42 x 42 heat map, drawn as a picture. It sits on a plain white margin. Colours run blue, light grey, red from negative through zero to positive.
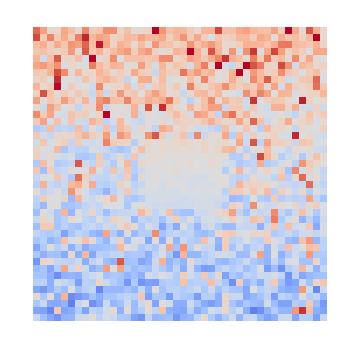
Grain: fine. Slope: up to the top. Odd patch: calmer, in the centre. Stripes: none.
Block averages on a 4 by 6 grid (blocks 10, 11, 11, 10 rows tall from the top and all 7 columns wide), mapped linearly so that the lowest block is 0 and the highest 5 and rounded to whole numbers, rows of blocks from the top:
5 5 4 5 5 5 | 3 3 3 3 3 3 | 2 2 2 2 2 2 | 0 1 0 1 0 1
